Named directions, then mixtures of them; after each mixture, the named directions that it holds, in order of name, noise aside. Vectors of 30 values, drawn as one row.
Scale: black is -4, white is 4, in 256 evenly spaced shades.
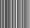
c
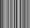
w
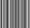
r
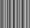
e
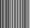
c, w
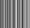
c, e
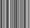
r, w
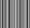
r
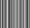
r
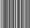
w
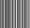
c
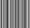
r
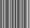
c, r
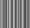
e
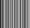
c, w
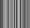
w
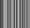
e, w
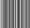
w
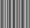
e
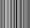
c, w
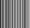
c, w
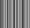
e, w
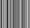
e, r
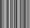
r, w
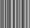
e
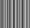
e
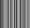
w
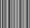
r
